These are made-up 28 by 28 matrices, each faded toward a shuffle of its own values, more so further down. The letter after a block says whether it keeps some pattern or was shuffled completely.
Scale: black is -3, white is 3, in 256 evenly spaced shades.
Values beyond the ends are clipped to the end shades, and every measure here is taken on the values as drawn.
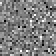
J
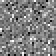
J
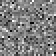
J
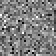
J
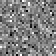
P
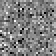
P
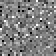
P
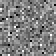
J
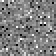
J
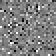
P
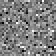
P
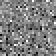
J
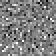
J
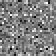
J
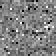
J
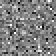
P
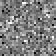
J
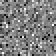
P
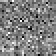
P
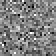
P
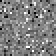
J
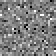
J
